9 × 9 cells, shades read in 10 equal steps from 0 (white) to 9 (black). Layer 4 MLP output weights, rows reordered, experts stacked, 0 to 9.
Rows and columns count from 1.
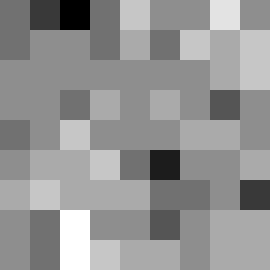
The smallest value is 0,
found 2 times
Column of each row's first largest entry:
3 1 1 8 1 6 9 6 2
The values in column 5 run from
2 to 5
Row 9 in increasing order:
0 2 3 3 3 3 4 4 5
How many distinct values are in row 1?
6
